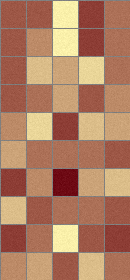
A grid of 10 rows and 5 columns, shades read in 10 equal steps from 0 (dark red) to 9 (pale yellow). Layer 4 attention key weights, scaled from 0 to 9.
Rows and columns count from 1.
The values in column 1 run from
2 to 7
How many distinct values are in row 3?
5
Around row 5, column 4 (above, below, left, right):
3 4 2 6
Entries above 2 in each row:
4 4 5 5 4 5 3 5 3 5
